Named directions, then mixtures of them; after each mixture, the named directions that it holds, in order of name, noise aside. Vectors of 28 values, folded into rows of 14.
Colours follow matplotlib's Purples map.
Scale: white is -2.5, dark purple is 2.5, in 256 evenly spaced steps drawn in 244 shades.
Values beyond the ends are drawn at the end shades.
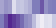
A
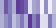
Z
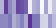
Z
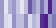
A, Z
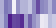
A, Z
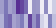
Z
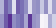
A, Z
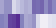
A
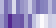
A, Z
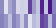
Z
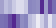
A, Z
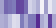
A, Z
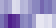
A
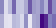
A, Z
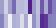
A, Z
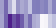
A, Z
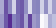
A, Z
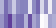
A, Z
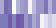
A, Z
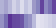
A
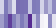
A, Z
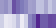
A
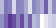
A, Z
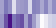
A, Z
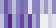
A, Z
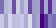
A, Z
